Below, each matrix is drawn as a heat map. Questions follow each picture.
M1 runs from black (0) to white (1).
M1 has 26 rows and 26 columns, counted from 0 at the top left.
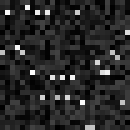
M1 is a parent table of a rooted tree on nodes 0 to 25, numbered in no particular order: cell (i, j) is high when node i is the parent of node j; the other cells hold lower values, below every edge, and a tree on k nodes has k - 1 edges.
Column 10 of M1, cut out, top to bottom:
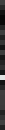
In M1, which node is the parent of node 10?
15
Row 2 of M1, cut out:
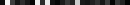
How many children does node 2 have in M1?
4
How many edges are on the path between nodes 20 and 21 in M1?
2
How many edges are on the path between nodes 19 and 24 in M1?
5
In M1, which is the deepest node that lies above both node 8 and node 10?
15
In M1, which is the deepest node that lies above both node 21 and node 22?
15
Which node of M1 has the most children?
2
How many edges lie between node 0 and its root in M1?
3
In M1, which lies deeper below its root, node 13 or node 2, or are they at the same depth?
node 13
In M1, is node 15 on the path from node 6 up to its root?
yes
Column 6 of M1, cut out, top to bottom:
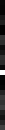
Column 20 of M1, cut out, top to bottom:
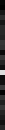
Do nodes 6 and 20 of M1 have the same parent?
yes
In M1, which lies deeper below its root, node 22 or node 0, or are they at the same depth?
the same depth
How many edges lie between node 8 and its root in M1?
4
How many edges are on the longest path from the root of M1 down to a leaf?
5
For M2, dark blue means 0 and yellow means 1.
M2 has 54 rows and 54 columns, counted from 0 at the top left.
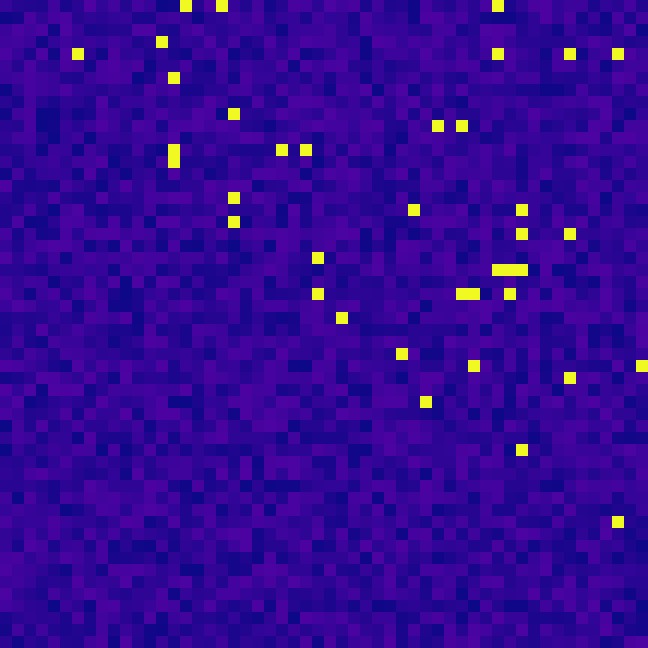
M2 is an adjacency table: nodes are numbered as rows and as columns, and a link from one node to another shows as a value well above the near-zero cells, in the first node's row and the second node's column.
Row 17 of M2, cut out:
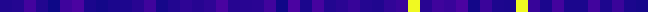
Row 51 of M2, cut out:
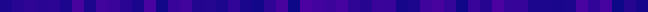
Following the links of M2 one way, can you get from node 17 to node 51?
yes
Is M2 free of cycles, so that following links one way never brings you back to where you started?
yes
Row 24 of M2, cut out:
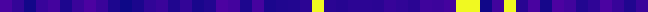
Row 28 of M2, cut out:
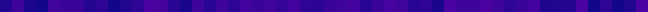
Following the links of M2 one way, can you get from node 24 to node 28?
yes
